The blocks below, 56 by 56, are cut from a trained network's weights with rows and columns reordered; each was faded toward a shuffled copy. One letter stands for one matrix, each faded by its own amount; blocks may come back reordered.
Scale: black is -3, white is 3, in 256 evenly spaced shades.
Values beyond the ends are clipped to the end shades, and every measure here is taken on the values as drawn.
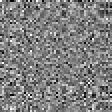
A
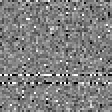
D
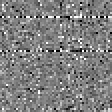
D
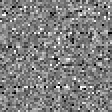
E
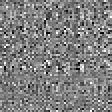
A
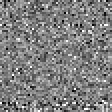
E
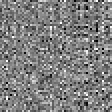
A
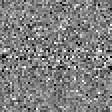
E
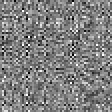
A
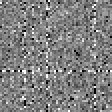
D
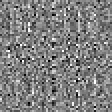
A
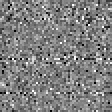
E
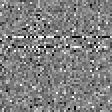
D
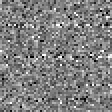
E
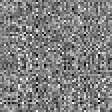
A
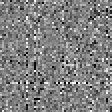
D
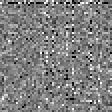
D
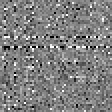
D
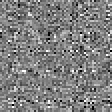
A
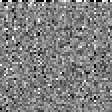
D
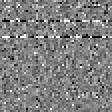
D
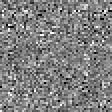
E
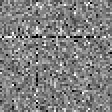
D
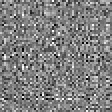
A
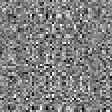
A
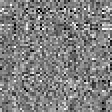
A
